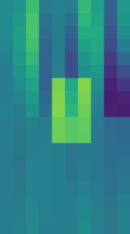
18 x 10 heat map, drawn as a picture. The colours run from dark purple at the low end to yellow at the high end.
The bottom middle is the smoothest part. The bottom part is calmer, past a seam about 50% of the way down. The centre is the ninth with the highest average. In the centre lies a patch that is higher than the rest.
